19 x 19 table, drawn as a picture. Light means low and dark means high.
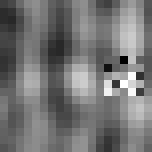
Stripes: upright, repeating 3 times. Ninth with the highest average: top left. Odd patch: rougher, in the middle right. Roughest part: middle right.
